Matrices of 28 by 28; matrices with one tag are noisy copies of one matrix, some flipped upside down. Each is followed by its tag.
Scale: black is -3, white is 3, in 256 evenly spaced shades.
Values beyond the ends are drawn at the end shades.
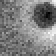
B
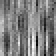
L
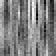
L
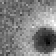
B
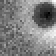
B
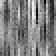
L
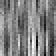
L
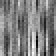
L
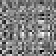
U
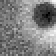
B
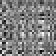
U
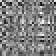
U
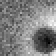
B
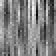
L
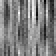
L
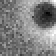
B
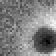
B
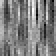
L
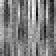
L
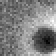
B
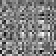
U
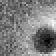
B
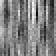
L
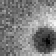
B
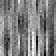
L
